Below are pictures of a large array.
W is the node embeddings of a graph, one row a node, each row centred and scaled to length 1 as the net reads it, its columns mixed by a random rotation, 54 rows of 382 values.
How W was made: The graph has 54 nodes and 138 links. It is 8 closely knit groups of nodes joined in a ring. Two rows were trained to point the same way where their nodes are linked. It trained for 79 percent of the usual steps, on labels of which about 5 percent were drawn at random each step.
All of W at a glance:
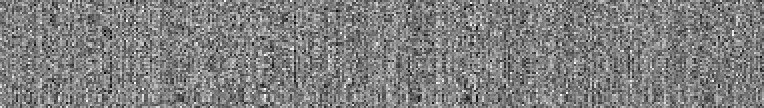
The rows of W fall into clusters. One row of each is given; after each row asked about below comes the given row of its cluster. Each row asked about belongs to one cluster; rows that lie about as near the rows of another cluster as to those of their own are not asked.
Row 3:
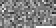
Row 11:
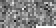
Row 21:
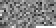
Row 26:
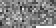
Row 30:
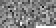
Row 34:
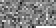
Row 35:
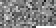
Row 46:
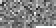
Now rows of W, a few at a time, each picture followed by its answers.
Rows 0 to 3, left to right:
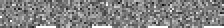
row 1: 11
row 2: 21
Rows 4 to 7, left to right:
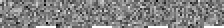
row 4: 46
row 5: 21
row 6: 35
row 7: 30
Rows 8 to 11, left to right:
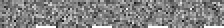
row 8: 11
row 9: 30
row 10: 30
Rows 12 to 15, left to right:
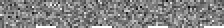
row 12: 11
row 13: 3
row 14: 3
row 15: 26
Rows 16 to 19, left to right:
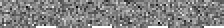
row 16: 35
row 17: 26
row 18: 46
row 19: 46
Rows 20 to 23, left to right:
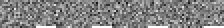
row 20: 30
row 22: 21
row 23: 34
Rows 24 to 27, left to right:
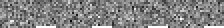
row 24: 30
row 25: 11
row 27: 3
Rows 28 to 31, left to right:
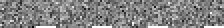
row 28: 34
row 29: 35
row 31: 35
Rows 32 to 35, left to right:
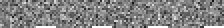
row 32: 34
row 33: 35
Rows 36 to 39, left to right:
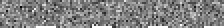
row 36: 26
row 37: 11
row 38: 35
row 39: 11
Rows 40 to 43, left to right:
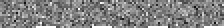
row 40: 11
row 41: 11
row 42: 46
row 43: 46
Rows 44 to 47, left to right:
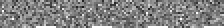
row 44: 3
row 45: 26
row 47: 3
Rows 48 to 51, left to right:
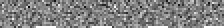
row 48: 3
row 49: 3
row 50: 3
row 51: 21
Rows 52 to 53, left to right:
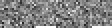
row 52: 34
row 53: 46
